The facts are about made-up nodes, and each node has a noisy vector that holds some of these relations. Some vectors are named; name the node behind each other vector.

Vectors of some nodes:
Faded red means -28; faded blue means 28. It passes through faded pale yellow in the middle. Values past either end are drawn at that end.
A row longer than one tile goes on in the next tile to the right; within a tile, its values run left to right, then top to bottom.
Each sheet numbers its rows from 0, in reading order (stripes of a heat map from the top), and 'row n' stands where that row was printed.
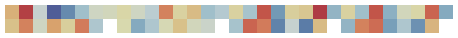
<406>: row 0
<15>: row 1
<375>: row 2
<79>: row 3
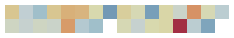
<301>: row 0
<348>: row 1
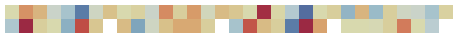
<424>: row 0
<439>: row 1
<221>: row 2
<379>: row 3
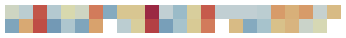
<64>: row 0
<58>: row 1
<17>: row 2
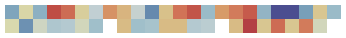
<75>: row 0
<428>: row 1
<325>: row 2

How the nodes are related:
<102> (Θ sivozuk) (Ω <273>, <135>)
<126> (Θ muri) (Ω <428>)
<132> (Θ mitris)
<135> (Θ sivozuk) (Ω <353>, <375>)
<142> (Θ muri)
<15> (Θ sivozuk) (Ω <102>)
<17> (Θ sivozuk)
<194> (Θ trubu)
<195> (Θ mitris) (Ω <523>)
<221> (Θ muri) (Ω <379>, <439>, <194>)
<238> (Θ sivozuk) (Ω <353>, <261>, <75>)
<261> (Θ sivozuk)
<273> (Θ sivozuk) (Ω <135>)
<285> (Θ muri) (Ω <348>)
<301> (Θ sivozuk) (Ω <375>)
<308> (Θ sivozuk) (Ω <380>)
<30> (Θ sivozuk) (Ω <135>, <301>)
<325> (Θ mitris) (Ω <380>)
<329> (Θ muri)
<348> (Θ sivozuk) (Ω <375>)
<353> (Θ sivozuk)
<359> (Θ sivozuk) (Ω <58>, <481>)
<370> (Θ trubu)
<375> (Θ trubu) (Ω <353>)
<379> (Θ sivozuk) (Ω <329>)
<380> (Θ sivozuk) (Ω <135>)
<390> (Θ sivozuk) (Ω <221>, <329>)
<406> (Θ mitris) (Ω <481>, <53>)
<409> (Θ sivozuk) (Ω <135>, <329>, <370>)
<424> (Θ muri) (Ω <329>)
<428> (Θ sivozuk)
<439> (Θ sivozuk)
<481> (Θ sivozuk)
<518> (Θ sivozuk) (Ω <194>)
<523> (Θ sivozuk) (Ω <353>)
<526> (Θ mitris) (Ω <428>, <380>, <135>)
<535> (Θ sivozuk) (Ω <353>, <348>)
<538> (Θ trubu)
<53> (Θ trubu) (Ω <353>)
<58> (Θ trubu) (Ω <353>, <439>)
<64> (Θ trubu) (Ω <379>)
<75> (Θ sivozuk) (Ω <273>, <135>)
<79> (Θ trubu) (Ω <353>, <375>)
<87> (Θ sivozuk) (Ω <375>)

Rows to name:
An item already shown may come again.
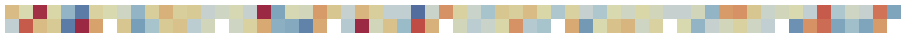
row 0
<221>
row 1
<518>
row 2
<53>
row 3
<329>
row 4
<87>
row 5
<308>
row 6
<30>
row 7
<64>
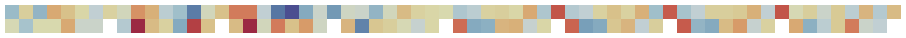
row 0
<409>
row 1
<424>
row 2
<195>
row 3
<380>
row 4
<353>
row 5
<353>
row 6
<353>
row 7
<535>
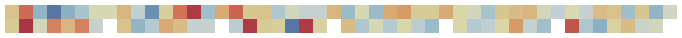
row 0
<132>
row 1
<428>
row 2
<126>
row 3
<135>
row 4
<87>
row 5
<523>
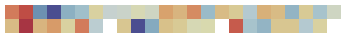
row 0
<526>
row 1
<481>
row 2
<523>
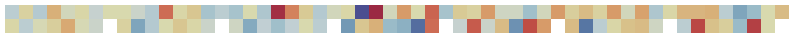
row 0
<390>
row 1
<15>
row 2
<102>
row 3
<194>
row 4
<142>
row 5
<359>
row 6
<285>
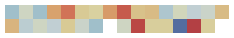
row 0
<135>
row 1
<126>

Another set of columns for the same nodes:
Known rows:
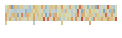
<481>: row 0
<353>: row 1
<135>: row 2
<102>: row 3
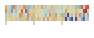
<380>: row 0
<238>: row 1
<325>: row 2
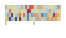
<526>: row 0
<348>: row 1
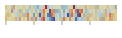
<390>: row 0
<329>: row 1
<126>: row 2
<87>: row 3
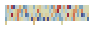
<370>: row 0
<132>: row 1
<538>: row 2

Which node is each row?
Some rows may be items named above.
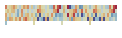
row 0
<523>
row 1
<195>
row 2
<194>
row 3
<195>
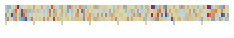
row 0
<424>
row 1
<135>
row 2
<380>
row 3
<359>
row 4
<409>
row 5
<194>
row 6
<308>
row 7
<58>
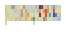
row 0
<30>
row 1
<64>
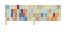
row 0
<142>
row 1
<348>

